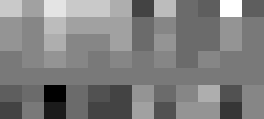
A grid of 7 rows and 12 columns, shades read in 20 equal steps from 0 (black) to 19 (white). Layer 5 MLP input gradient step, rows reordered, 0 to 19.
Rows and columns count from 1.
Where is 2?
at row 7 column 3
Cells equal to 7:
3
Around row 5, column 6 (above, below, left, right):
10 5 9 9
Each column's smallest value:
5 8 0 8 5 5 5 6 8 7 4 7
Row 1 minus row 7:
10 3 15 7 10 8 -7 8 -3 -4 15 -3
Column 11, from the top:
19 11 11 9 9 6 4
